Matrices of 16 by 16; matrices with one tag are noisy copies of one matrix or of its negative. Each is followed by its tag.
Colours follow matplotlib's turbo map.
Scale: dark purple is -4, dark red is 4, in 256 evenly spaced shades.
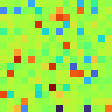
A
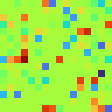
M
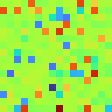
A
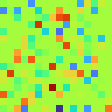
A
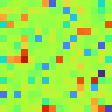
M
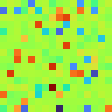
A
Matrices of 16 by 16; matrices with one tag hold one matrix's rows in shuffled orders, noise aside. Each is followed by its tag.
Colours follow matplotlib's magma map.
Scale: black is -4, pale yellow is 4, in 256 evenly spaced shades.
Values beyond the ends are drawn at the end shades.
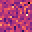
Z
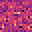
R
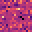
R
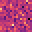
Z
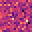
Z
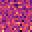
R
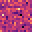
R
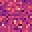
R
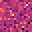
Z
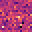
R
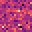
R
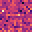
R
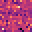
R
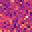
Z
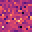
R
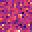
R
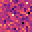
Z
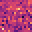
R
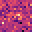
R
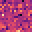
R
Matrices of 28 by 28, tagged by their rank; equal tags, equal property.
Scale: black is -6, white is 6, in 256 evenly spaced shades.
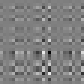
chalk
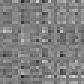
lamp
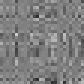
lamp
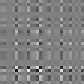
chalk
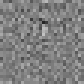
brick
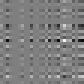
chalk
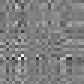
lamp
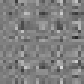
lamp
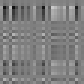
chalk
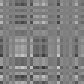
chalk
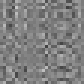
lamp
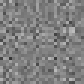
brick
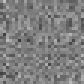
brick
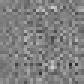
brick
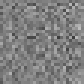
brick
